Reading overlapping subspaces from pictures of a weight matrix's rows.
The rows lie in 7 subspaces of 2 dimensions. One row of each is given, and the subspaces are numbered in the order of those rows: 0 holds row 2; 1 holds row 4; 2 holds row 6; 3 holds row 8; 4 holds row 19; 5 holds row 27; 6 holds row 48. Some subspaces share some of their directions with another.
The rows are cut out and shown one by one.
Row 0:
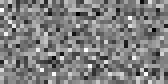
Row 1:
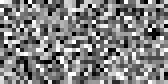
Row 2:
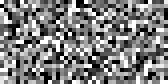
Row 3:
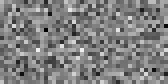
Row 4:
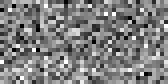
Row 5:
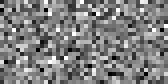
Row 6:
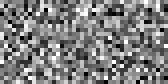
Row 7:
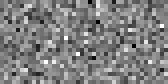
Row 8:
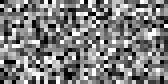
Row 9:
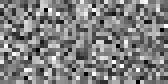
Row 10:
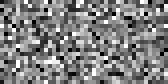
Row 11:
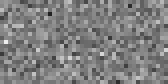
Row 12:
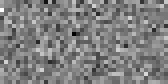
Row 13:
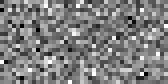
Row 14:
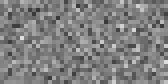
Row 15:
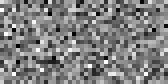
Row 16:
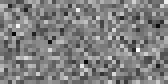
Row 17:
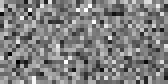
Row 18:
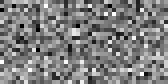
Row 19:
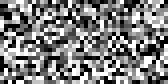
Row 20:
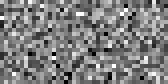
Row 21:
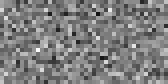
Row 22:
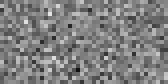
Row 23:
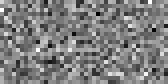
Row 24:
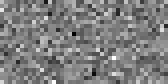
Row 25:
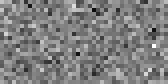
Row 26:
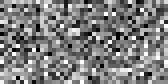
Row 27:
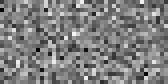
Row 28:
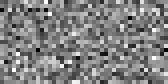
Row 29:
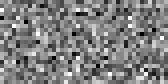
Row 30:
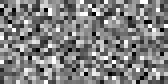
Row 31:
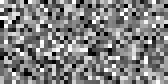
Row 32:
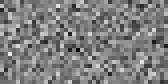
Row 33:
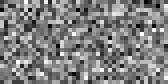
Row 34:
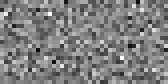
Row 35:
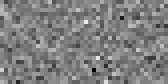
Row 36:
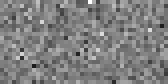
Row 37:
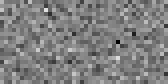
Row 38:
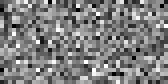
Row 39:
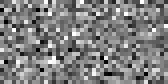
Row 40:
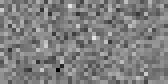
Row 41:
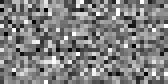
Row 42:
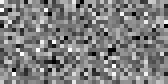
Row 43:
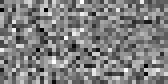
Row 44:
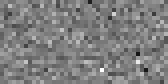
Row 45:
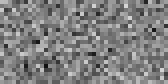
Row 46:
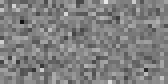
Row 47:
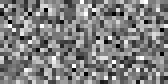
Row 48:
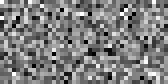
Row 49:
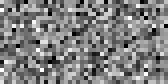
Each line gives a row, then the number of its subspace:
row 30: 2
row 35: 4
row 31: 6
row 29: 6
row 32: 0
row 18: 1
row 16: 4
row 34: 0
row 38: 4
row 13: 1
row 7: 3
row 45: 5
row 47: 2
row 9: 2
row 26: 1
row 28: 0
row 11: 0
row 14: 0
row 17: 2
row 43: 5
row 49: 3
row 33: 2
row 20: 6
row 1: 5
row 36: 3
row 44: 4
